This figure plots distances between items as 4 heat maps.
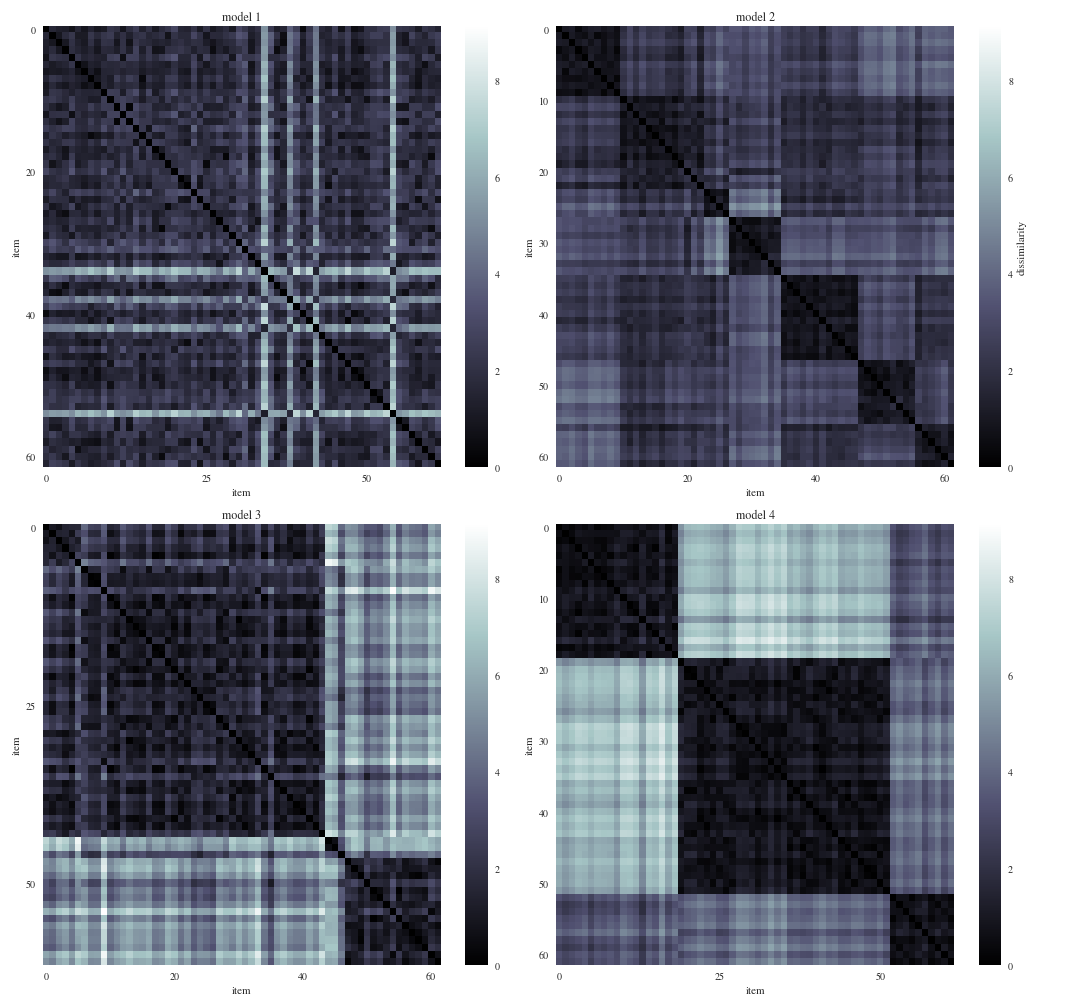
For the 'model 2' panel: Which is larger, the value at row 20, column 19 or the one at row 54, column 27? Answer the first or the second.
the second
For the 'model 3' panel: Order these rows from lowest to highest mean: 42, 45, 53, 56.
42, 53, 56, 45
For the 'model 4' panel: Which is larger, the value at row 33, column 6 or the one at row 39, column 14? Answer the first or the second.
the first
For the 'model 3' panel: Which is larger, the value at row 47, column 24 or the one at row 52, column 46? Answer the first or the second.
the first
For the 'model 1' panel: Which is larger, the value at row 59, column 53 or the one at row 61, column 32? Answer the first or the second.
the second
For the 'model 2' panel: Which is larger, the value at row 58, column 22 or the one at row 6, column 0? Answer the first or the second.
the first
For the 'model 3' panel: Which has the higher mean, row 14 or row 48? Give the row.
48
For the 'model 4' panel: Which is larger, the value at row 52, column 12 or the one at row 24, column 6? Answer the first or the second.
the second
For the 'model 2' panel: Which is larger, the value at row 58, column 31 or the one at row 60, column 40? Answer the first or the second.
the first
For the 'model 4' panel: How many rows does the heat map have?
62
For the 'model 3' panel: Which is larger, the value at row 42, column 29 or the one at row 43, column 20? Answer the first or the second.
the second
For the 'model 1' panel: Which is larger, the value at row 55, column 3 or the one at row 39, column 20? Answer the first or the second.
the second
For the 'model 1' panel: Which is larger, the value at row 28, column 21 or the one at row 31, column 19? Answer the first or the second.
the second
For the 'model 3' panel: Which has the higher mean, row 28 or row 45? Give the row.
45
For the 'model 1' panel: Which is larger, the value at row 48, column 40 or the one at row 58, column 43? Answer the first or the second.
the second
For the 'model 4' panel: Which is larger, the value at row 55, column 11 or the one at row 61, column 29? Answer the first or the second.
the second
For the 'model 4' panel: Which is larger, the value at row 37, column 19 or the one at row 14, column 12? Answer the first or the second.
the first
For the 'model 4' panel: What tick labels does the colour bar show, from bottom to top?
0, 2, 4, 6, 8
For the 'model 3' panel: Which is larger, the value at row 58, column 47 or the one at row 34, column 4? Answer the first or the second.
the first
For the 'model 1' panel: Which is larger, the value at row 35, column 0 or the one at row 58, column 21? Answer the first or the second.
the first
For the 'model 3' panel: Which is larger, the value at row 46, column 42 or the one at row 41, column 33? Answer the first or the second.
the first
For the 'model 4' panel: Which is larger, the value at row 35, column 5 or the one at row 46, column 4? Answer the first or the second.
the first
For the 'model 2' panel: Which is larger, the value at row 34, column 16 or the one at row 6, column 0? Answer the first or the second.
the first
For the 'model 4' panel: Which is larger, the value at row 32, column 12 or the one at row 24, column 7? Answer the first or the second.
the first
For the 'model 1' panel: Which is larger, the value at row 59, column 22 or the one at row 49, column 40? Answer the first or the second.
the first
